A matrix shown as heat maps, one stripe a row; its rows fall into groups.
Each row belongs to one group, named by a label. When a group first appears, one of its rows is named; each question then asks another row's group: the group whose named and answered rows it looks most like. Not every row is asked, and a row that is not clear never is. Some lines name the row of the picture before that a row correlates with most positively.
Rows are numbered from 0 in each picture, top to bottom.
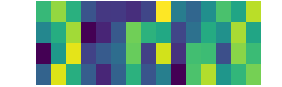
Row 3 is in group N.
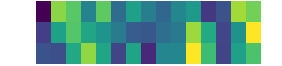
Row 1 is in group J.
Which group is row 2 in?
J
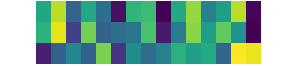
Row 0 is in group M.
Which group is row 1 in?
M
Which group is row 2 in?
J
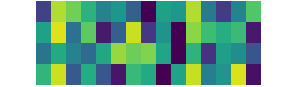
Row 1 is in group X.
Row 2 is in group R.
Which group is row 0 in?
J
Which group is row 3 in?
M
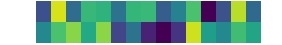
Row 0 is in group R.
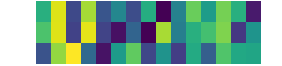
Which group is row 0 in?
M
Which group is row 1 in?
X
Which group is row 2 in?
N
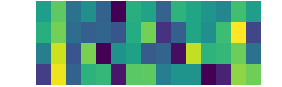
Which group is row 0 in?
M
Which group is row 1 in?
M
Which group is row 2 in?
X
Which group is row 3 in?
R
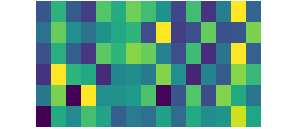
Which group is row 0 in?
R
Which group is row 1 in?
N
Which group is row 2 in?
R
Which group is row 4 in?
M
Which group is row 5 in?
J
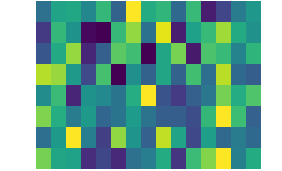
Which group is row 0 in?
R
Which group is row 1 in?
N
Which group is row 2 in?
N
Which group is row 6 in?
N
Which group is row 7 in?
X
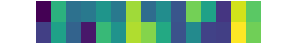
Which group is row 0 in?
J
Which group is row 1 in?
R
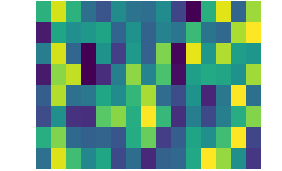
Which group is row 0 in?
N
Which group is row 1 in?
J
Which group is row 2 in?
X
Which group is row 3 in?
N
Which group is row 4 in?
R
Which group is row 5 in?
R
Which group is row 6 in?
M
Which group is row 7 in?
X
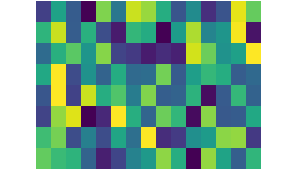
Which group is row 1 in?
M
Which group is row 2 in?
J
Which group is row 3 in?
X
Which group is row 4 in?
R
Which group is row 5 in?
N
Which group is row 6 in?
M
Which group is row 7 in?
N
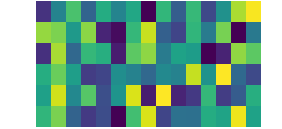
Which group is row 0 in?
J
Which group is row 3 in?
X
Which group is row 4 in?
N
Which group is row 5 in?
M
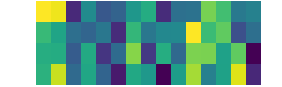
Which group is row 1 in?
X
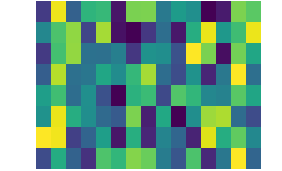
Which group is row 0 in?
R
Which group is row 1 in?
J
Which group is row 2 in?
J
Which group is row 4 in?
M
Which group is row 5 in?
X
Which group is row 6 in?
X
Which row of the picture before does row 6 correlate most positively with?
0
